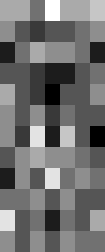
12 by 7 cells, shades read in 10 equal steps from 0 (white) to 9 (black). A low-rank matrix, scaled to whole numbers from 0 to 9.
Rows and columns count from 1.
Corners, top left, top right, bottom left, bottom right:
3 2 4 5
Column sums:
56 64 56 67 56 63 63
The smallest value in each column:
1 3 1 0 2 3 2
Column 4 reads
0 6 4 8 9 7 8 4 1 6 8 6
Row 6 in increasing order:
4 4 5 6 6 6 7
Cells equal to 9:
2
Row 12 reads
4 6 4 6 4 5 5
